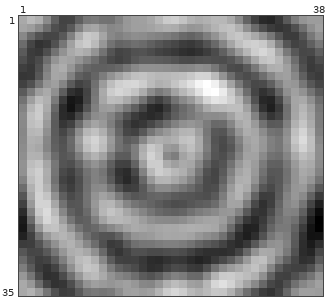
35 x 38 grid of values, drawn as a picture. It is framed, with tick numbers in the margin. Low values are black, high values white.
Rings: centred on the centre. Lone odd cells: none. Ninth with the lowest average: bottom right. Grain: blotchy. Slope: none.
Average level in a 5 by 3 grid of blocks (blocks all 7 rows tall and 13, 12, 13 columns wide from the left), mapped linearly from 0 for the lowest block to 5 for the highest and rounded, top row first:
2 2 3
3 5 3
4 4 4
4 3 0
2 1 2
